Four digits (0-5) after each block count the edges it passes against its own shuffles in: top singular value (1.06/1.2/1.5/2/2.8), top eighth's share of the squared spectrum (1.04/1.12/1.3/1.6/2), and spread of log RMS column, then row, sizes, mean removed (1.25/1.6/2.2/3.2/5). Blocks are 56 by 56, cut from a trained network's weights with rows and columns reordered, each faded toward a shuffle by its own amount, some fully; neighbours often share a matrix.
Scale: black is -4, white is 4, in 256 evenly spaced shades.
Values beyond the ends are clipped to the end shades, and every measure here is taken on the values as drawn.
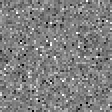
0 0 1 0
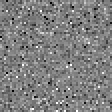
0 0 0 0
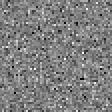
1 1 0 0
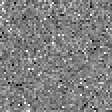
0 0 0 0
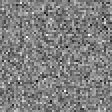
2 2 0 0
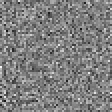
3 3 1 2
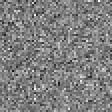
3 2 1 1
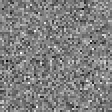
3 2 0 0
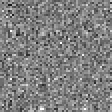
3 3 1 2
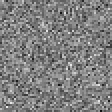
2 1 0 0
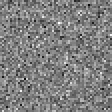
0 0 0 0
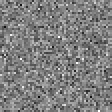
0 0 0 0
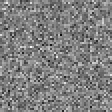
3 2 0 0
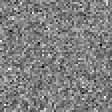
0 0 0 0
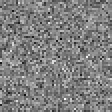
1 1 0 0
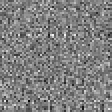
3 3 1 2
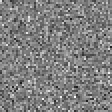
1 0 0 0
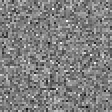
0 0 0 0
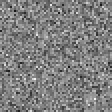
0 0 0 0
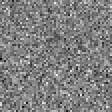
2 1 0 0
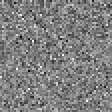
1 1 0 0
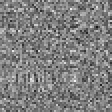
4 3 1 2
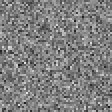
2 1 0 0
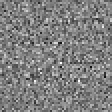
3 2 0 1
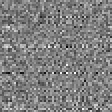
4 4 1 3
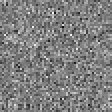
3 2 0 1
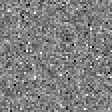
1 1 1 0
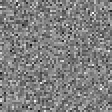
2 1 1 0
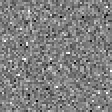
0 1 0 0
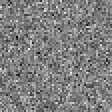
1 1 0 0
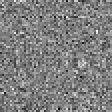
4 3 1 2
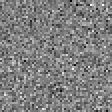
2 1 0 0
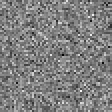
3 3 1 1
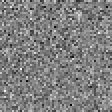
3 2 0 1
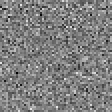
3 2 0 1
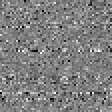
3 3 0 3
